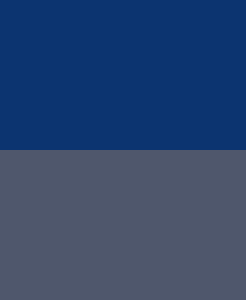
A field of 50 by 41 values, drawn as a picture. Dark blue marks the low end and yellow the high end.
The table splits into 2 rows of 1 panel. Panel 1,1: very low, flat. Panel 2,1: low, flat.
